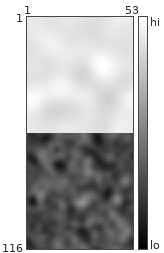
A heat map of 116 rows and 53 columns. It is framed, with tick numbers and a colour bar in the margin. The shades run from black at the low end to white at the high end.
It is made of 2 by 1 panels. Panel 1,1: very high, smooth, faint in contrast. Panel 2,1: low, blotchy.
